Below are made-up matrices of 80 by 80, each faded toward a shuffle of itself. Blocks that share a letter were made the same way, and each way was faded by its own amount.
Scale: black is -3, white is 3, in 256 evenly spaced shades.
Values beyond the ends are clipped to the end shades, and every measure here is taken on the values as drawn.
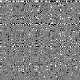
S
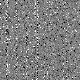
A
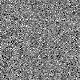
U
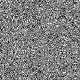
U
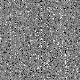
A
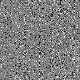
A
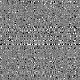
S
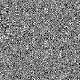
U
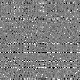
S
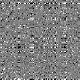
S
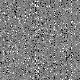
A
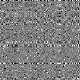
S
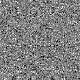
U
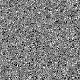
U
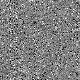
A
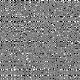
S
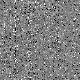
A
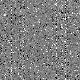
A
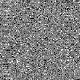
U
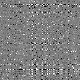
S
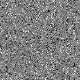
A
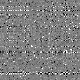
S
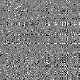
S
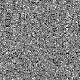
U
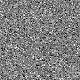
U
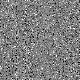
A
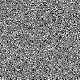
U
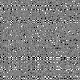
S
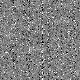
A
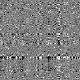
S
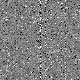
A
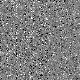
A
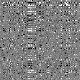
S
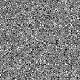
U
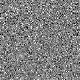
U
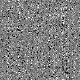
A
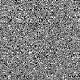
U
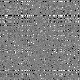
S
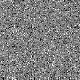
U
